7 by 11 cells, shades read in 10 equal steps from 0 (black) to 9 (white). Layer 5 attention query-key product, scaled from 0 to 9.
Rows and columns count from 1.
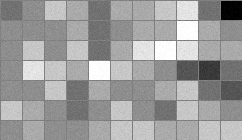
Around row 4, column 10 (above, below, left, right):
6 4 3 4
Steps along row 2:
same same up down up up same up down down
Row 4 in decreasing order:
9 8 7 7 6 6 5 5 4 3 2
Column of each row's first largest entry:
9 9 8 5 3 1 6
